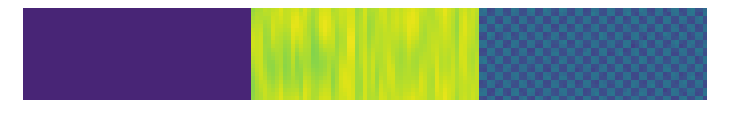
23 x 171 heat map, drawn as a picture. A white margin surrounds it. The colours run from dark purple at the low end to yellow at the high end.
It is made of 1 by 3 panels. Panel 1,1: very low, flat. Panel 1,2: very high, streaked downward, faint in contrast. Panel 1,3: low, checkered.
